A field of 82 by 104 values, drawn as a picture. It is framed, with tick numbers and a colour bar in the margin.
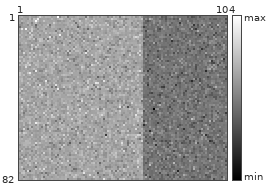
Stripes: none. Average level on the scale: 60%. Seam: vertical, 60% of the way across, the left part higher.
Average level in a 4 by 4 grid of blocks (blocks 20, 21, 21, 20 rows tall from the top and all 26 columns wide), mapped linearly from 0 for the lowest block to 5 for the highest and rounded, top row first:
5520
5520
5520
5520
